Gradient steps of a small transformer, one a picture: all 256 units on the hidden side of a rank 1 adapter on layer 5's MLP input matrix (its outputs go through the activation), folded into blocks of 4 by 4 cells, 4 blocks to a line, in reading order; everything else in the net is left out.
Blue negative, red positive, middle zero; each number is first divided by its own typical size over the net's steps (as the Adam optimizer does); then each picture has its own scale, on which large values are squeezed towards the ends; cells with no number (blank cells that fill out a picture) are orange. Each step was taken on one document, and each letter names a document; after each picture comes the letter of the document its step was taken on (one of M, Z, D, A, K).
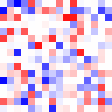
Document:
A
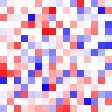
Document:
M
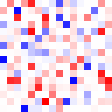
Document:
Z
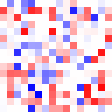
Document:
A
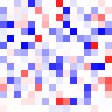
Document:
Z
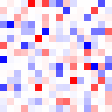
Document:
Z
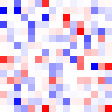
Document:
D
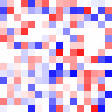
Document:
A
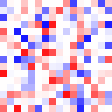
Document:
M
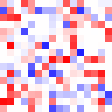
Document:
A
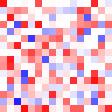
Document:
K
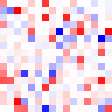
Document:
D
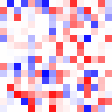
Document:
A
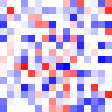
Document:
M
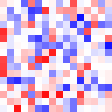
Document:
K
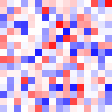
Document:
K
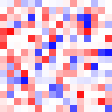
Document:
K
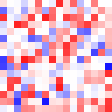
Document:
K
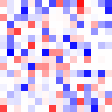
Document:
M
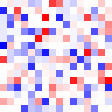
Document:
Z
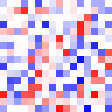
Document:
K
